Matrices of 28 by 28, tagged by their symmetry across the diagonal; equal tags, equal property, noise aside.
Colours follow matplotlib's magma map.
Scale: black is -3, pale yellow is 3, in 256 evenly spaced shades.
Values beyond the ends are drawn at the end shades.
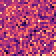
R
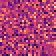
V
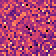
R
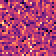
V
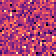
V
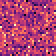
V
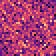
R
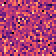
V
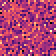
R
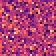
V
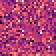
V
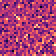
R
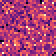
R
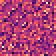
R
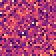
R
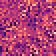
V
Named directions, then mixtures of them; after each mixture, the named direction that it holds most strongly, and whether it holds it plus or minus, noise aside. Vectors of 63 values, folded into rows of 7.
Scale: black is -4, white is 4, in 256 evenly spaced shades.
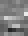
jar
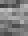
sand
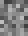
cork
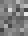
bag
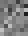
bag, minus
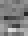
jar, minus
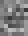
bag, plus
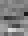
jar, minus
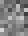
bag, minus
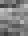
sand, plus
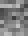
sand, minus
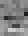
jar, minus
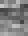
sand, minus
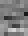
jar, minus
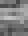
sand, plus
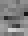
jar, minus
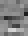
jar, minus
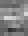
jar, plus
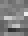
jar, plus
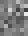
bag, plus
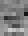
jar, minus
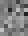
bag, minus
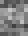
sand, plus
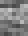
sand, plus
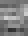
jar, plus
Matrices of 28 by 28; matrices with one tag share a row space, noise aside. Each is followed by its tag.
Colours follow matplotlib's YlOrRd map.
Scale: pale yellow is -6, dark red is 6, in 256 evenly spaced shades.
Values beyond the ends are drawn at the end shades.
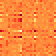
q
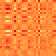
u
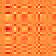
u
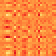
u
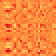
u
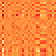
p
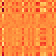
p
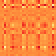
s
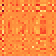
p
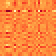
u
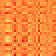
u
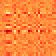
u
